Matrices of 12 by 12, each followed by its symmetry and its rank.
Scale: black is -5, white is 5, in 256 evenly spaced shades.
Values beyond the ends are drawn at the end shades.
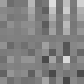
neither, rank two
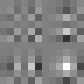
symmetric, rank one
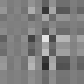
neither, rank one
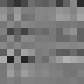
neither, rank two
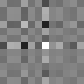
symmetric, rank one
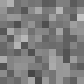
neither, full rank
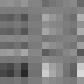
neither, rank one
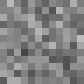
neither, full rank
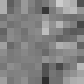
neither, rank two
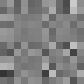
antisymmetric, rank two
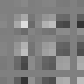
symmetric, rank one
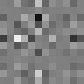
antisymmetric, rank two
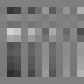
neither, rank one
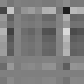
neither, rank one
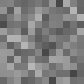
neither, full rank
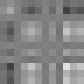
symmetric, rank one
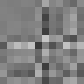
antisymmetric, rank two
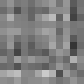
antisymmetric, rank two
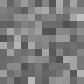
neither, full rank
